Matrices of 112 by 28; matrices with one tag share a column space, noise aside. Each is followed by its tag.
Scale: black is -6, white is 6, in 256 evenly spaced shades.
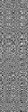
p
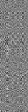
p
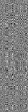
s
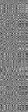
s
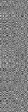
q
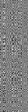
p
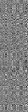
s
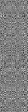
q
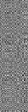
p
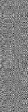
q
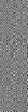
p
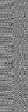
q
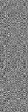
q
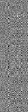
q
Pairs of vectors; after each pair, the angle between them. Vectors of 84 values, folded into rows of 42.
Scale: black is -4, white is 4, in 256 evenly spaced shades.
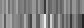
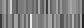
orthogonal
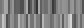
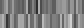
nearly parallel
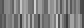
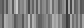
partly aligned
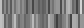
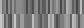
nearly parallel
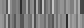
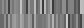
nearly opposite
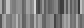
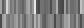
nearly parallel
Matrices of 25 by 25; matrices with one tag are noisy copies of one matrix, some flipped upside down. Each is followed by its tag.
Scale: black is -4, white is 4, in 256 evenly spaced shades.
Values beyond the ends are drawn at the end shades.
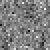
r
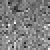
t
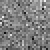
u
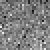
u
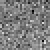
u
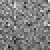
t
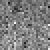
t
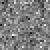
r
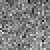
u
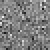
u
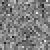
r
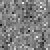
r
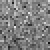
t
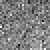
u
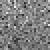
t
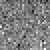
u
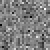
r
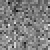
t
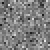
r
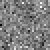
r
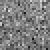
u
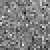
u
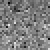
t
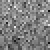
t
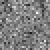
r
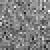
u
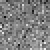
u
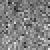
t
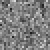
r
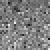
t
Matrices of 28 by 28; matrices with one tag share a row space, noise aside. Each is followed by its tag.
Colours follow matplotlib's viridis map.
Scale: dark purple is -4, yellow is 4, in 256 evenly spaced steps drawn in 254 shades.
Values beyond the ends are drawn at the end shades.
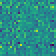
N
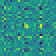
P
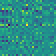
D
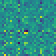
P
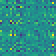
N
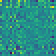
N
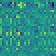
N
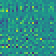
D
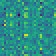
P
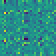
P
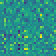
P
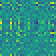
N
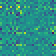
N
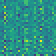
P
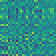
D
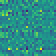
D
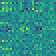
D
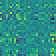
N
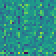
P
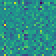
P
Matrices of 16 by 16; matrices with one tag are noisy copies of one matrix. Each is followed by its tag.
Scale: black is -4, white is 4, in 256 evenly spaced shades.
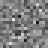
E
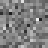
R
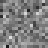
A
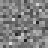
E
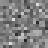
E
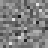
E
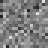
A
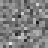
E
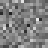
R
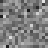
A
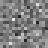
E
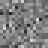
R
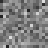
A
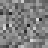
R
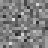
E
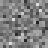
E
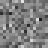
R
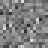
R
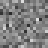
R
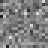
A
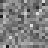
A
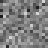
A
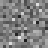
E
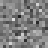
E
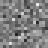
E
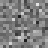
E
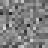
R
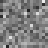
A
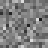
R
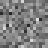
R
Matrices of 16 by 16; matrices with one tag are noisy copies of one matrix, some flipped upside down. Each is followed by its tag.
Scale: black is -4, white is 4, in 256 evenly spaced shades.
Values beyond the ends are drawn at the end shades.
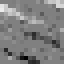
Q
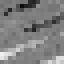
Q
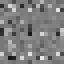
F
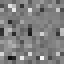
F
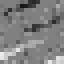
Q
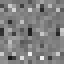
F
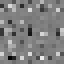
F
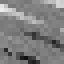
Q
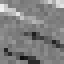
Q
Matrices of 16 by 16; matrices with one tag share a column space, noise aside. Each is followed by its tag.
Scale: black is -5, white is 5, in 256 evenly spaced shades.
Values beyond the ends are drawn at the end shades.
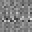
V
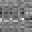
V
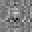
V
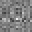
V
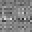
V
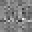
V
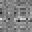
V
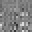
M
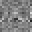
V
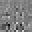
M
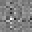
V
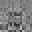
M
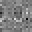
V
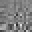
M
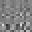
M
